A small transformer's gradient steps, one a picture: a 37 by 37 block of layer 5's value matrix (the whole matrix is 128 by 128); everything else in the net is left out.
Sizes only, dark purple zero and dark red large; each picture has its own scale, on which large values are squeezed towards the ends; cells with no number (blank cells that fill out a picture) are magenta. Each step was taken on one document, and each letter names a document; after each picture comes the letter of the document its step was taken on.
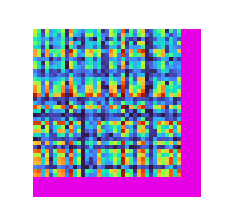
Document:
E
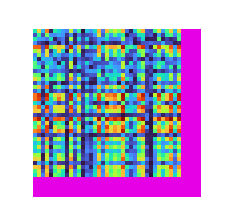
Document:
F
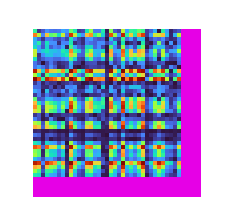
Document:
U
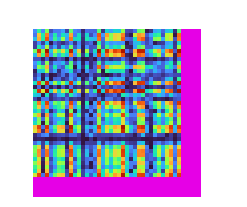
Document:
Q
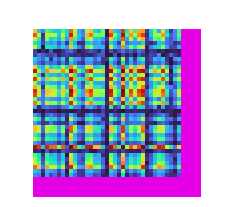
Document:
U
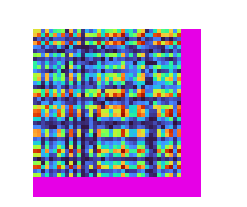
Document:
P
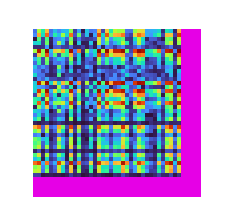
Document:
Q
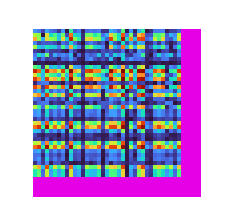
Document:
U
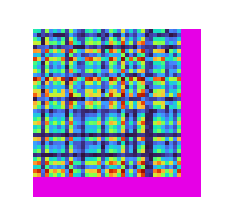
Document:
E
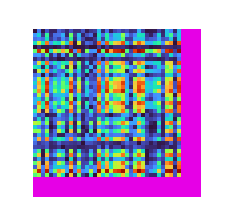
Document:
Q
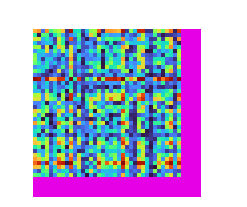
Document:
F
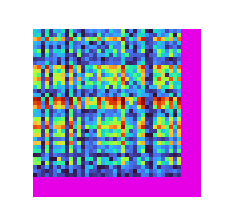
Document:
F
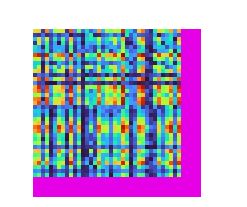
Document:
F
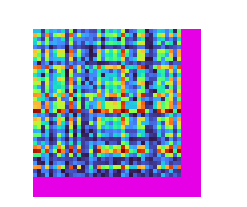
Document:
P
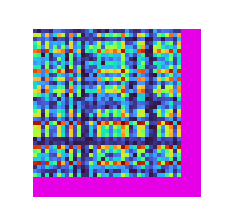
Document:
F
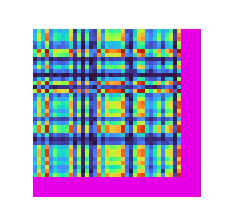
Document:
Q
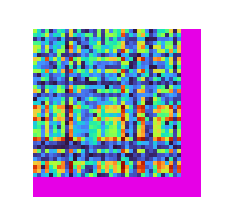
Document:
F
